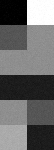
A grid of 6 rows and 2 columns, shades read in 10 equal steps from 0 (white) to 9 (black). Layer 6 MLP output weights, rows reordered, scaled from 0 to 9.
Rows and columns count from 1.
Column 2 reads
0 4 4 8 6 8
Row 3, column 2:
4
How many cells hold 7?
0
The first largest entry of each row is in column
1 1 1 1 2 2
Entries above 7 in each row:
1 0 0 2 0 1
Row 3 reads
4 4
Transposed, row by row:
9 6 4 8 4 3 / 0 4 4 8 6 8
